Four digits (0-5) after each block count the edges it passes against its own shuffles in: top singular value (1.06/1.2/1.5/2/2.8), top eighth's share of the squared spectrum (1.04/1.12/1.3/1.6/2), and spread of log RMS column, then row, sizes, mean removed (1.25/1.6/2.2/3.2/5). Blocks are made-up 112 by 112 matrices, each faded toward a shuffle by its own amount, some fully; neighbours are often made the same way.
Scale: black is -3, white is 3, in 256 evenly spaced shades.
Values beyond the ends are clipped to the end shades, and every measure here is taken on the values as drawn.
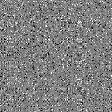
4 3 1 2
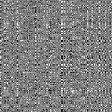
5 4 4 3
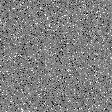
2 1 0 0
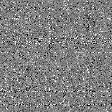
1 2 2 3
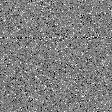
1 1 0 1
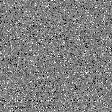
1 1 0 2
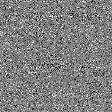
1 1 2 2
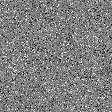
0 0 0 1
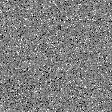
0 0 0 1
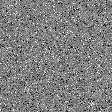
0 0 0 0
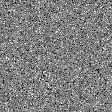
0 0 1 0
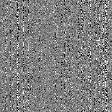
2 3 4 0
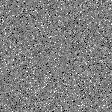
0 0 0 0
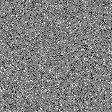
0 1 1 0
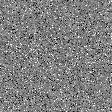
0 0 0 0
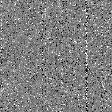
2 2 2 0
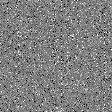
1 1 1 0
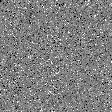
0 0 0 0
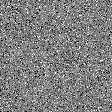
2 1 0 0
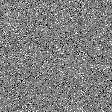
3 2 0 0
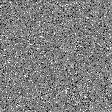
2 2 0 0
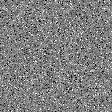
2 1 0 0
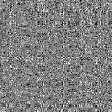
4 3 2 2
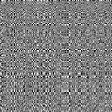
5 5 4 4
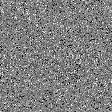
3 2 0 0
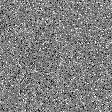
0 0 0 0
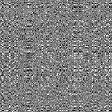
5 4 3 3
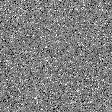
0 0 0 0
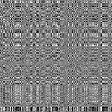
5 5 4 4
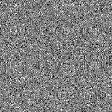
4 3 2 2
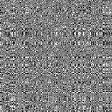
5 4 3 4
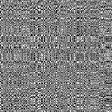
5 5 4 4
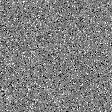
2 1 0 0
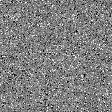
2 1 0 0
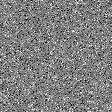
0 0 0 0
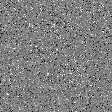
2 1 0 0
